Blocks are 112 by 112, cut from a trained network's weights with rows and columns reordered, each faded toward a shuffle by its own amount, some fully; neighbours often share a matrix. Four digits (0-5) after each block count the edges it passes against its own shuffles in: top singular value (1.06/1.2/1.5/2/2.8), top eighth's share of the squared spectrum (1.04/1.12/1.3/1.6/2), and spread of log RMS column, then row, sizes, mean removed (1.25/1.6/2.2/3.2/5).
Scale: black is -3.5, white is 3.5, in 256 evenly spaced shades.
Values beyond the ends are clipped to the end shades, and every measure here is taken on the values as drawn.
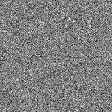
3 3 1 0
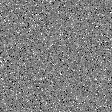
1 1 0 0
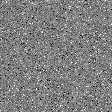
0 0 0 0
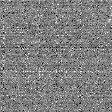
3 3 2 1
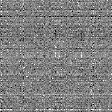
4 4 3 2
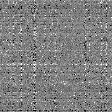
4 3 3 1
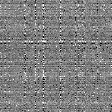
4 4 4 2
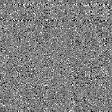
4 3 2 2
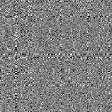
4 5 3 3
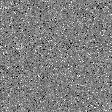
1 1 0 1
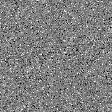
2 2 0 1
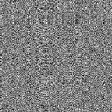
4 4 3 2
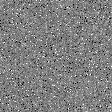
0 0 0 0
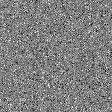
1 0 0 0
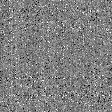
2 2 0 2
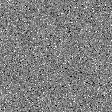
0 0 0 0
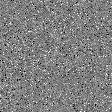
0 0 0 0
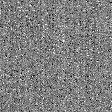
2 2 0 1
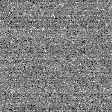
3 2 1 0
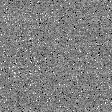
1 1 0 0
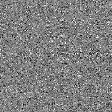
3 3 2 2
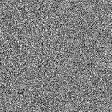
3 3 1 1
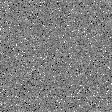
1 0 0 0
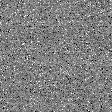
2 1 0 0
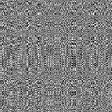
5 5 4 3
